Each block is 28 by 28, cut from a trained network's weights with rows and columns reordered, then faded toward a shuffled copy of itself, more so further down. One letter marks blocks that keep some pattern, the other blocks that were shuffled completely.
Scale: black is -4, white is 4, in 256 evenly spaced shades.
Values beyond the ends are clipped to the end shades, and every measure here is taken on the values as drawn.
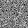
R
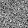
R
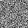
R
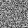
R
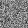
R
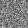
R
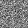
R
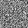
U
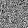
R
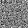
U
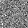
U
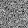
U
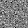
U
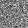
R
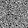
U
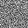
R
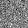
R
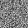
U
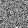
R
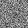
U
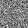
R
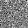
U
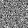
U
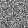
R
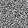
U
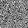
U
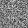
R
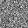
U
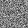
R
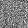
R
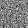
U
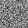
R
